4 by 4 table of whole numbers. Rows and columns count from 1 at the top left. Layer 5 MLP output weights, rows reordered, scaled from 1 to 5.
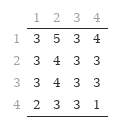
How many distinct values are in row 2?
2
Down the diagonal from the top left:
3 4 3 1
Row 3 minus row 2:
0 0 0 0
